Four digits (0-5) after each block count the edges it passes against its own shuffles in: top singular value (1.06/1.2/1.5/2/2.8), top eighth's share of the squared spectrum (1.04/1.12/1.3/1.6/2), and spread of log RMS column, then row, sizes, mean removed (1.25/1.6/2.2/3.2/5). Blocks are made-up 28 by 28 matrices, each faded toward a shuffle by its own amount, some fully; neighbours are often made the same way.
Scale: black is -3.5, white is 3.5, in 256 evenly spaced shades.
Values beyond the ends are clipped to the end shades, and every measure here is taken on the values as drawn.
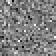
0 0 0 0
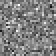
1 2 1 0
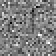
0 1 0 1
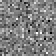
1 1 0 0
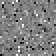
1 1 0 0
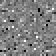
2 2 0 1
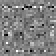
3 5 1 3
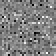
2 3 1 1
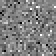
2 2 0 0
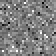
0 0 0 0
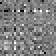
4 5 2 2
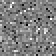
2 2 0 0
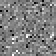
0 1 0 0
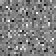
2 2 0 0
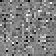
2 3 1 1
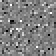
1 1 0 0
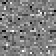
3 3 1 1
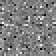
2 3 0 1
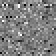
3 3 0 1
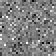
0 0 0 0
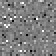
1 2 0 1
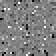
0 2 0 0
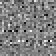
1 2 0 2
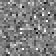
0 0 0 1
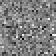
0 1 0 1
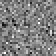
1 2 0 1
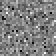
0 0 0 0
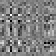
4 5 3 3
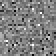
1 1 0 0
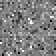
0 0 0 0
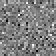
3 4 1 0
